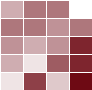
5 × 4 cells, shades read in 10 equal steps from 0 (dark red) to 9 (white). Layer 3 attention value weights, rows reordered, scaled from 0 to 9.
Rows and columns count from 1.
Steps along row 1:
down same up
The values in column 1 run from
4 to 8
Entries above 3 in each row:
4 4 3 2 2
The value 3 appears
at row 4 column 3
